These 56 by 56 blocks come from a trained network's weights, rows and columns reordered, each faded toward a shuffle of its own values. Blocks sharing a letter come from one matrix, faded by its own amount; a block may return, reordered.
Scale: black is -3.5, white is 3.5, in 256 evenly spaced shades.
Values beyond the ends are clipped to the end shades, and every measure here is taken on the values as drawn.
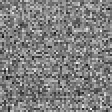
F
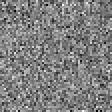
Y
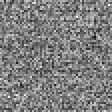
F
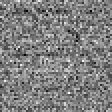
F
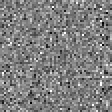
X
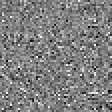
X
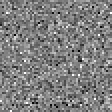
X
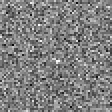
Y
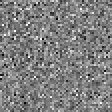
X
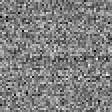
F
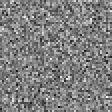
Y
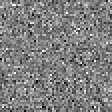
X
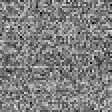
F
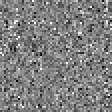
X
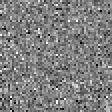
X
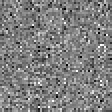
X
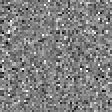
X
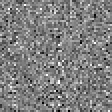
X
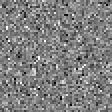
X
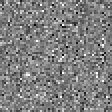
X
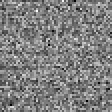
F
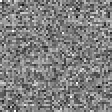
F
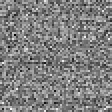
F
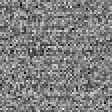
F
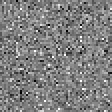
X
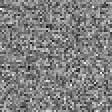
F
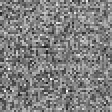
F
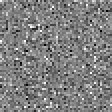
X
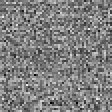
F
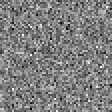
Y
